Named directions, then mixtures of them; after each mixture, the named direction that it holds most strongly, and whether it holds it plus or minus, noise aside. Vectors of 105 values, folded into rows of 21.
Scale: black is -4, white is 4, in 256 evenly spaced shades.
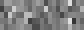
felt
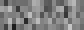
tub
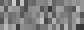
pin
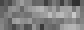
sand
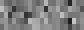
felt, minus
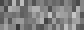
pin, plus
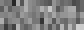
pin, minus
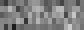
tub, plus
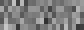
pin, plus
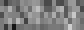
tub, plus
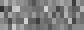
tub, minus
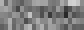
sand, minus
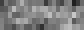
sand, plus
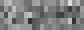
felt, plus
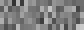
pin, minus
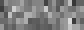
felt, plus
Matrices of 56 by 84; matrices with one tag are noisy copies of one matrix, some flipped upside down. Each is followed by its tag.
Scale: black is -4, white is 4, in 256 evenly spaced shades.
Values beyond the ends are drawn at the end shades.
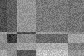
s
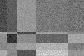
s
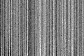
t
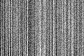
t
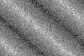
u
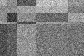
s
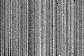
t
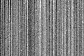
t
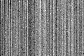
t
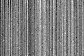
t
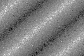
u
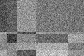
s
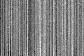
t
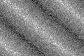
u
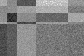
s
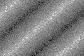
u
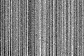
t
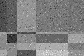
s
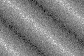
u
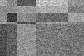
s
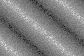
u
